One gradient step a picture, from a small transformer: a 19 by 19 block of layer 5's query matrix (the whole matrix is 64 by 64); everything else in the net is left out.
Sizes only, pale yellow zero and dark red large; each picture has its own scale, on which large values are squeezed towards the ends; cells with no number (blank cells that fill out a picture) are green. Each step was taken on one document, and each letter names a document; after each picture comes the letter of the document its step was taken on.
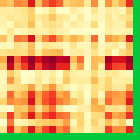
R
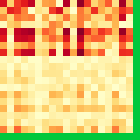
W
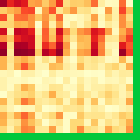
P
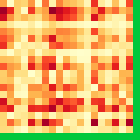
R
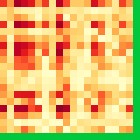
P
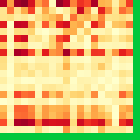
W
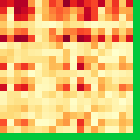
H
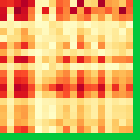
H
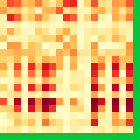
R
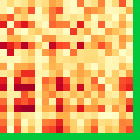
W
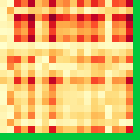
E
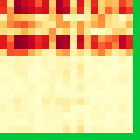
P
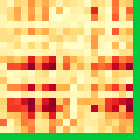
R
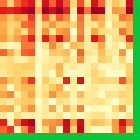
P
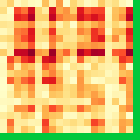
E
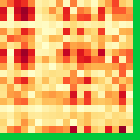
H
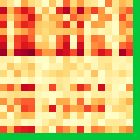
W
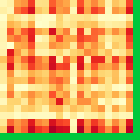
E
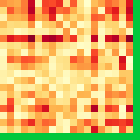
R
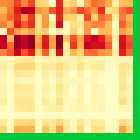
P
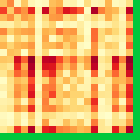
R
